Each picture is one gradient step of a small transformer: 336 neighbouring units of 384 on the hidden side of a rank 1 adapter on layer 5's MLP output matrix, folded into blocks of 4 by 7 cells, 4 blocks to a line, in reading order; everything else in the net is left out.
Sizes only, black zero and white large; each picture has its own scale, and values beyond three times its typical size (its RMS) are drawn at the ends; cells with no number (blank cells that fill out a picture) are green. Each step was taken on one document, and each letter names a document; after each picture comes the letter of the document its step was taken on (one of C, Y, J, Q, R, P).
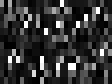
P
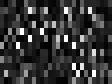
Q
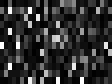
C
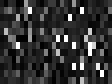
Q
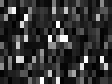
C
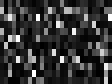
P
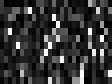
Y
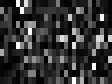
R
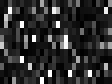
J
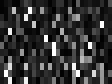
Q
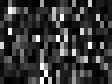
C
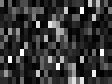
Y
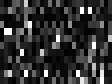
Q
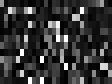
Y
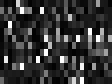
R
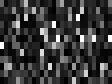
Q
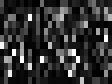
P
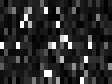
J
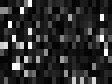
R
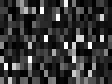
R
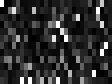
Y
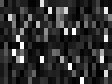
P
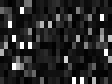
R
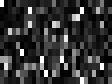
Y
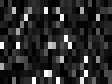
C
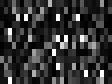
Q
